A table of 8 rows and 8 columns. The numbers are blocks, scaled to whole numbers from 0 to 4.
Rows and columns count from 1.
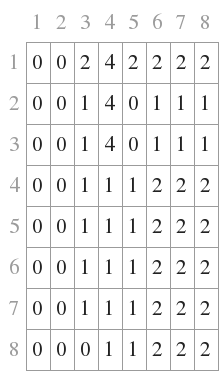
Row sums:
14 8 8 9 9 9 9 8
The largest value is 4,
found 3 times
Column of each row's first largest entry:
4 4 4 6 6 6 6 6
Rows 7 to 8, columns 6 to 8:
2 2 2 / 2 2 2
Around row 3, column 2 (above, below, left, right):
0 0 0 1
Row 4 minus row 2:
0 0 0 -3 1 1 1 1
